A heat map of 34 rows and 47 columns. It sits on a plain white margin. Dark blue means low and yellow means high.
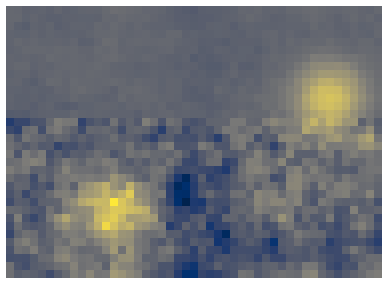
No overall slope runs across the table. The bottom middle is the ninth with the lowest average. Two bumps rise from the field. Overall the values sit about 40% of the way up the scale. The top part is calmer, up to a seam about 40% of the way down. Neither half mirrors the other.
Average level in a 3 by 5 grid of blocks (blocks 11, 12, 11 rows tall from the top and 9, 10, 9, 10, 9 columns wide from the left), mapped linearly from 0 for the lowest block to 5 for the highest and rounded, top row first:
2 2 2 2 3 | 2 2 1 3 4 | 2 5 0 2 1
